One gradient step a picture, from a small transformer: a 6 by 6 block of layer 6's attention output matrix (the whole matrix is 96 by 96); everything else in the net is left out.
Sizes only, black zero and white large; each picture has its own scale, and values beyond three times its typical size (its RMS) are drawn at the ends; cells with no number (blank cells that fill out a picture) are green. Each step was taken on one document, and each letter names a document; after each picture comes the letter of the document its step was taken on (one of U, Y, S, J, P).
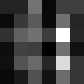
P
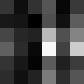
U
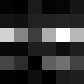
P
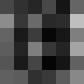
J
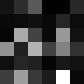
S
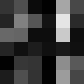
S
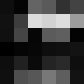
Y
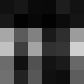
J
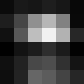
Y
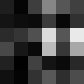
U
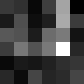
P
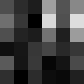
U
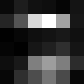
Y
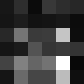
P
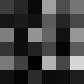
U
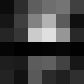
Y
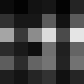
U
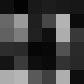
S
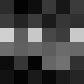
J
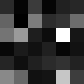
S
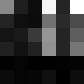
U
